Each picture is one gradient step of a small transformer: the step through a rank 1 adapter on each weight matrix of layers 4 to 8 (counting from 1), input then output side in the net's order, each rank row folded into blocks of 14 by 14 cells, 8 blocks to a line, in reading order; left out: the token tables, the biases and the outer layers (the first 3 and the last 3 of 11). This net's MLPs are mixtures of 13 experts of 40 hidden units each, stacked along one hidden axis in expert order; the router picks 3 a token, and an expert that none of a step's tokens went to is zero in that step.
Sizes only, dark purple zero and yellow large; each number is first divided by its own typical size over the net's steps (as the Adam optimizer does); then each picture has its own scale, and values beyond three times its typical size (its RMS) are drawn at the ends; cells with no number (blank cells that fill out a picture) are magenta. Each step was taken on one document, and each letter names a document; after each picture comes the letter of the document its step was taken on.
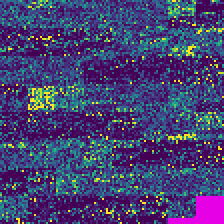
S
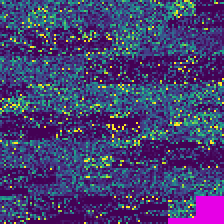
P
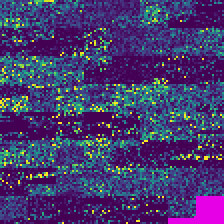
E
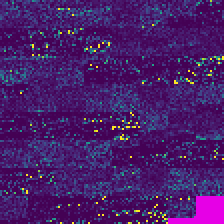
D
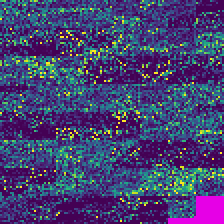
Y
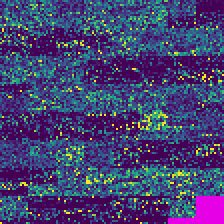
S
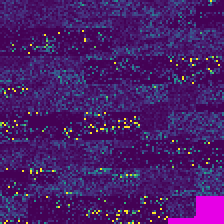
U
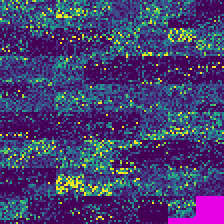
P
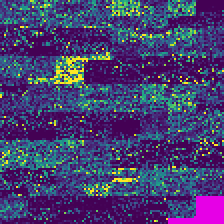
P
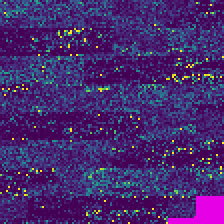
U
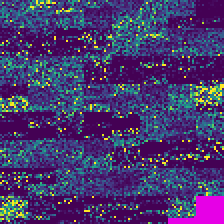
E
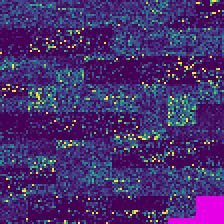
U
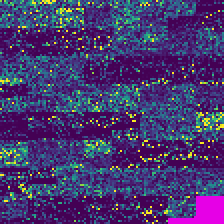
E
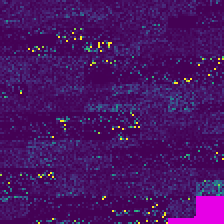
D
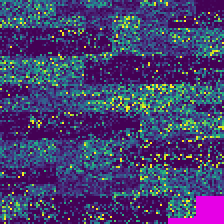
P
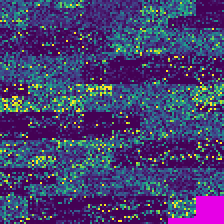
E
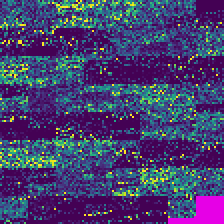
P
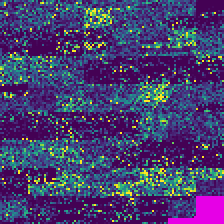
Y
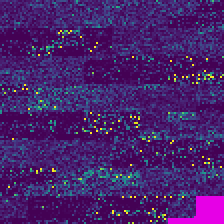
U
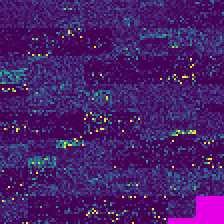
U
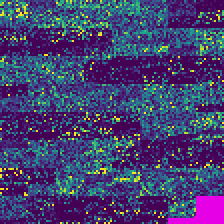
S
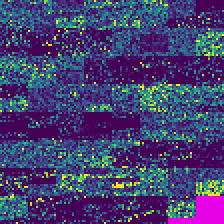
Y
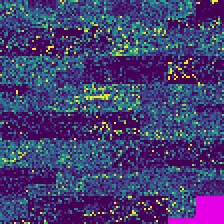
Y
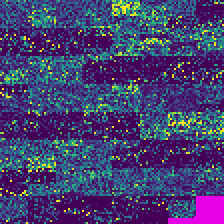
Y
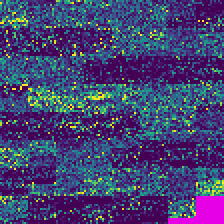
Y
